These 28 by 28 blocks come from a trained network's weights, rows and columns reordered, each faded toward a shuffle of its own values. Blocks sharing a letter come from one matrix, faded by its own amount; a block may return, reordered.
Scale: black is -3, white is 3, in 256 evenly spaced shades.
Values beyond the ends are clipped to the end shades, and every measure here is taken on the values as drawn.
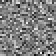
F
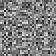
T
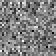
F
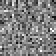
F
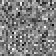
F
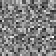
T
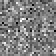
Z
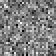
F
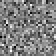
F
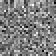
F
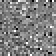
Z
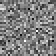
T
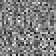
T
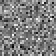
F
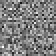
T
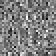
F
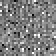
Z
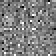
Z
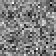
F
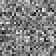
F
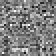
F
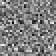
T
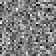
F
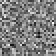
T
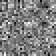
F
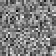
T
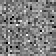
Z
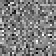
F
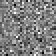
Z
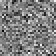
F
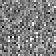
Z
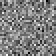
F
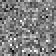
Z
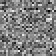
T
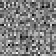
T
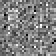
Z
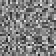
T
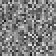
T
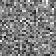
F
